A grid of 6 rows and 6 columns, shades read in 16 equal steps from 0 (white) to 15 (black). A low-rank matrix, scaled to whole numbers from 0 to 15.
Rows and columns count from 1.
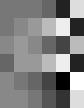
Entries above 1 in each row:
6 5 6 5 5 6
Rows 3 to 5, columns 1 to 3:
7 6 7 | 9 6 6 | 7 8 9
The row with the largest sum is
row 5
